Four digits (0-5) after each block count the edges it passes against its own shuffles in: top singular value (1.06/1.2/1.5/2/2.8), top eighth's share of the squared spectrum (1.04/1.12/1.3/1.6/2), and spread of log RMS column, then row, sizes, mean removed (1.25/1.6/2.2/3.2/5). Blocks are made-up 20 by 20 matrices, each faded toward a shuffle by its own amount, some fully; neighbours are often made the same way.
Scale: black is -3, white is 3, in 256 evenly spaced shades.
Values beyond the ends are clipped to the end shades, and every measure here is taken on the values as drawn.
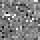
0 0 0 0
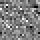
1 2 0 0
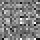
3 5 2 1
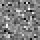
1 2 0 0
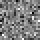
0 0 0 0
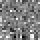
3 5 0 2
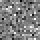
1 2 0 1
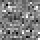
2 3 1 0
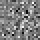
2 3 1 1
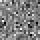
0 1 0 1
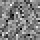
0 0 0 0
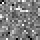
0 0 0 0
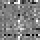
2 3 1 2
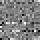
1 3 0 2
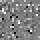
0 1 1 0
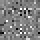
3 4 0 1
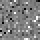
0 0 1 0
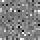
2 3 0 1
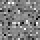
2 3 0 1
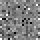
1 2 1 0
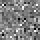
1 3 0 1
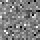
0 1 0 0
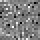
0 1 0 0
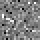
0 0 0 0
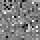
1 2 0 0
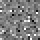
1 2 0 1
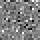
2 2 0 0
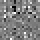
3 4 2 2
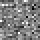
2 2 0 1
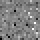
0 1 0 0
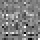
3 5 2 2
